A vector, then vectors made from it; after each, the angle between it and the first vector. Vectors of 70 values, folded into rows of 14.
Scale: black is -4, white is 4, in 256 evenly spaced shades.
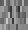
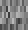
partly opposed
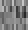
partly aligned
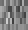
nearly parallel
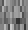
orthogonal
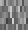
nearly opposite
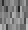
partly aligned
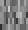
partly opposed
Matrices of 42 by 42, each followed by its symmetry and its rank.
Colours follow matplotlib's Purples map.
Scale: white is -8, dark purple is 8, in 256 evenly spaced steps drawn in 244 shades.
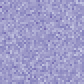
neither, full rank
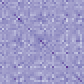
symmetric, rank five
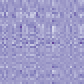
neither, rank three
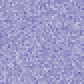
neither, full rank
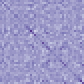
symmetric, rank five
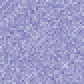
symmetric, full rank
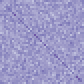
symmetric, full rank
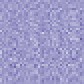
neither, rank five
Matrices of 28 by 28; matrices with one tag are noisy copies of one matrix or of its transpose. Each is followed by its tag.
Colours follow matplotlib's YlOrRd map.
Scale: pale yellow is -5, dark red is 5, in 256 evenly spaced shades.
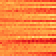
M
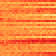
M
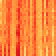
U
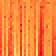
M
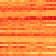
U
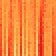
M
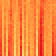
M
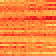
U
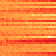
M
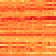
U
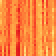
U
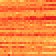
U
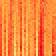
M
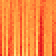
M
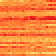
U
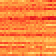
U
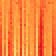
M
